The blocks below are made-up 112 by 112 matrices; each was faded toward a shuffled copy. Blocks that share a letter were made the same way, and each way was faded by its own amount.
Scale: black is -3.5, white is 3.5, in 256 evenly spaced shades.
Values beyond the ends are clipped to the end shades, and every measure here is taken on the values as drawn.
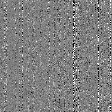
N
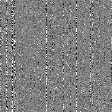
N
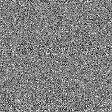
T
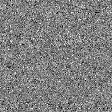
T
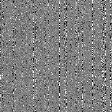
N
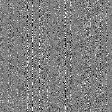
N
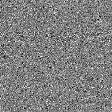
T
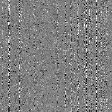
N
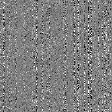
N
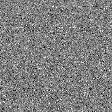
T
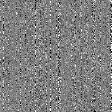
N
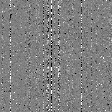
N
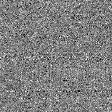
T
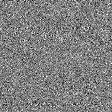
T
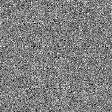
T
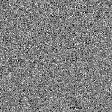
T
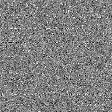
T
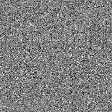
T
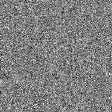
T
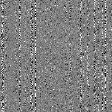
N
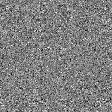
T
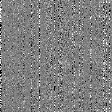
N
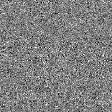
T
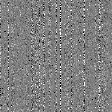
N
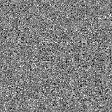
T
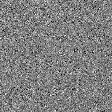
T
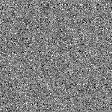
T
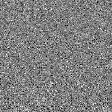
T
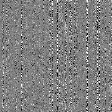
N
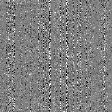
N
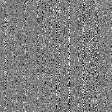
N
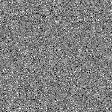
T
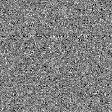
T
